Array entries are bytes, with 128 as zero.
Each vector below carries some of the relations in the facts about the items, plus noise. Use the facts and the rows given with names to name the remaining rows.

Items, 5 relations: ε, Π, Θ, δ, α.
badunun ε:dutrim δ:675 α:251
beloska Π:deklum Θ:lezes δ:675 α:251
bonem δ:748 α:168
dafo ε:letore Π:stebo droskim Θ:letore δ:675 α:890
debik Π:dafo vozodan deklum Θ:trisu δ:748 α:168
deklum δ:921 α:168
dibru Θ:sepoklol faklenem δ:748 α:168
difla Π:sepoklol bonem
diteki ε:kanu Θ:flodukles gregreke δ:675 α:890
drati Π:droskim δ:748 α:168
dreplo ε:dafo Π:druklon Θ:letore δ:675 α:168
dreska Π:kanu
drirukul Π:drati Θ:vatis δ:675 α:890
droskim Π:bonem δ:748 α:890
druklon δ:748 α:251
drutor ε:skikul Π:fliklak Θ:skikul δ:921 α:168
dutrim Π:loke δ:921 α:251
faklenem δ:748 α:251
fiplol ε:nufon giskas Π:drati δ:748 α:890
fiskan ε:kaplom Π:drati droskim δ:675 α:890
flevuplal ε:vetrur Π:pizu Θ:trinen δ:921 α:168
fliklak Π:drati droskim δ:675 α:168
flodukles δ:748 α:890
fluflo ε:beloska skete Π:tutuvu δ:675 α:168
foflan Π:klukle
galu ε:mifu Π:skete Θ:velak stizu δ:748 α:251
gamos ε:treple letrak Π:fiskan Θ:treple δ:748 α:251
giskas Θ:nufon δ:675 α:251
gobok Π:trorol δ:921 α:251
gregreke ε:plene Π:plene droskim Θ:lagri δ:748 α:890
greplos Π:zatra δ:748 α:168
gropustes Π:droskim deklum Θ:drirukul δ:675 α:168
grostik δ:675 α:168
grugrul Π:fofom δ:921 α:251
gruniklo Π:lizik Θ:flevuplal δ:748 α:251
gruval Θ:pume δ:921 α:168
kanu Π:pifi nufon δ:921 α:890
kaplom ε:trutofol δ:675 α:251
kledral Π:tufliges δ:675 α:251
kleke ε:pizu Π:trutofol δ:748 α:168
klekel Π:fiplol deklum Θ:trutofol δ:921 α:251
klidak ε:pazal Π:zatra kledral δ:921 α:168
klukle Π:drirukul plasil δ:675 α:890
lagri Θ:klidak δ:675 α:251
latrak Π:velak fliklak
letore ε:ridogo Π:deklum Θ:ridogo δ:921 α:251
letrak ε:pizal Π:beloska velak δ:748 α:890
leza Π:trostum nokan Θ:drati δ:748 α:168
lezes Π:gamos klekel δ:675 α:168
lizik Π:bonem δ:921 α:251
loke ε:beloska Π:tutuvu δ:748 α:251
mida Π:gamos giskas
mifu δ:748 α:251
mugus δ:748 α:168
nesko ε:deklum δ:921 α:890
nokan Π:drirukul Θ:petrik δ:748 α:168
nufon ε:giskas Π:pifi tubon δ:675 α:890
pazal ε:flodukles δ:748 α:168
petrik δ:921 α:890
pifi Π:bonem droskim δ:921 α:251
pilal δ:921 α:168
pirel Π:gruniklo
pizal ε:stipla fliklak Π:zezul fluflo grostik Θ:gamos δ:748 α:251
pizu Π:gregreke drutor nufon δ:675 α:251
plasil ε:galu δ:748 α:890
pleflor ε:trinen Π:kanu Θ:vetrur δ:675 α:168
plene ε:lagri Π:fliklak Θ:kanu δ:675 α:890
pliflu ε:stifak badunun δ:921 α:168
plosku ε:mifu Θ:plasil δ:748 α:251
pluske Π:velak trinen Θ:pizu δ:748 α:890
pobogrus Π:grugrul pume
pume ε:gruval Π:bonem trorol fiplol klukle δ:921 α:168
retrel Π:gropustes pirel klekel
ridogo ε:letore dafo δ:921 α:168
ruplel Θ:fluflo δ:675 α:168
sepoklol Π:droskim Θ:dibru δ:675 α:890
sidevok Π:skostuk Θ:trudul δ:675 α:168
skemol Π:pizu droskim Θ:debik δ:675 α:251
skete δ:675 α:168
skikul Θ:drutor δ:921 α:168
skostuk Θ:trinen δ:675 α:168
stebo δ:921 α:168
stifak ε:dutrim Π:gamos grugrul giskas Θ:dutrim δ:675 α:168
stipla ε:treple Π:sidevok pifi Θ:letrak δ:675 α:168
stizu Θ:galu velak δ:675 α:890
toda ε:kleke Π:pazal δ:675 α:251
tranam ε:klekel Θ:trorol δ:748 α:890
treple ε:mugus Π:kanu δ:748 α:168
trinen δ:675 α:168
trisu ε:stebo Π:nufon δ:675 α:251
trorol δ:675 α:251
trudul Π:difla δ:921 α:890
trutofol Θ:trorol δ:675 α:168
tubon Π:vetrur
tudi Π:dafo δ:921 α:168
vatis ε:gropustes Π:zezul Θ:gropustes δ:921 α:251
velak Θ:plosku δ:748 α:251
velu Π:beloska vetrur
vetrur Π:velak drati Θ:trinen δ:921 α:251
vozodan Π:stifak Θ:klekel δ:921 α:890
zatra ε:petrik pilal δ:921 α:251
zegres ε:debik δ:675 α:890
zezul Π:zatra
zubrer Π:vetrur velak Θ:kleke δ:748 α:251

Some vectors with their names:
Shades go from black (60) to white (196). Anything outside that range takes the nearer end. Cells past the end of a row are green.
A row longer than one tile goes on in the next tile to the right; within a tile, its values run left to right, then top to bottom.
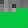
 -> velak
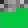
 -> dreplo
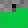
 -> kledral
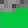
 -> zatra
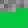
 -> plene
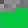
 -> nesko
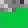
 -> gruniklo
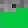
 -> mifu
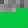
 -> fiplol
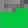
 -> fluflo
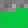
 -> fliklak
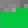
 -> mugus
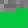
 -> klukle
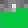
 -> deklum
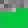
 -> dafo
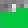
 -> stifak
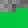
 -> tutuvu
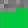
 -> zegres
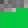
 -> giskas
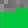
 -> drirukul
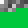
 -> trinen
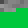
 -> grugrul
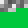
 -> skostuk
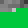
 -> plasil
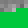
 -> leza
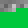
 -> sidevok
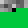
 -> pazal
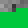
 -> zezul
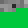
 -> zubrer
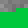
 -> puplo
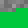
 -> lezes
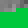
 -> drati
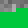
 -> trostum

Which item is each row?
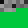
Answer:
druklon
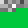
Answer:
flevuplal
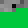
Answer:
loke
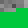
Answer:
beloska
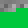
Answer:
ruplel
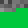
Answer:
trorol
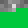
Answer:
pume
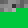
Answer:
plosku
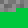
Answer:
fiskan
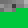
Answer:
skemol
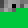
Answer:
galu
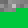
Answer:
tudi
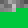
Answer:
ridogo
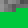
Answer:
flodukles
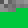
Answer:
stizu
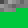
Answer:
letore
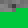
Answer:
pizu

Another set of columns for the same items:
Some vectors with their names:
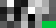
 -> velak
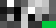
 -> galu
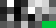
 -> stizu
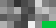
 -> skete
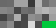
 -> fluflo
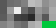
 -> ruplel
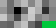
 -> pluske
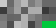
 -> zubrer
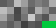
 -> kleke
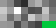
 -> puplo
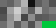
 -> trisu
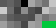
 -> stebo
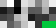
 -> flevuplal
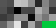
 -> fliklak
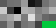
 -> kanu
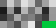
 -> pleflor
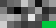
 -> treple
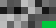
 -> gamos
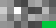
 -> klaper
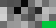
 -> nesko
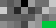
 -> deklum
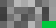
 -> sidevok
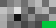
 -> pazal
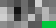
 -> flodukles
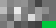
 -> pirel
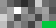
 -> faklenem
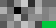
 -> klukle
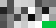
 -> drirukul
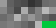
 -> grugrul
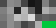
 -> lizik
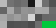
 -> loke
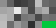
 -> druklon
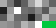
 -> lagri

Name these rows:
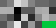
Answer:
drati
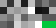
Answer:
letore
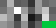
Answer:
mifu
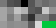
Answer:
zatra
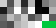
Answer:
vatis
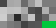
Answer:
bonem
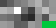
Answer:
grostik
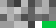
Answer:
badunun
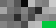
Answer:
gruval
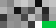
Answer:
stifak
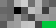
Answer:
plene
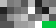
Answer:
klekel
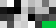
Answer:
vetrur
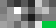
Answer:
kaplom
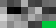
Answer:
letrak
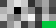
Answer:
droskim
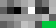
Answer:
vozodan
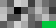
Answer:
fiplol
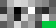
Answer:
gregreke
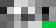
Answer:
dreplo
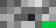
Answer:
diteki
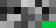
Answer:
stipla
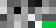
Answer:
dutrim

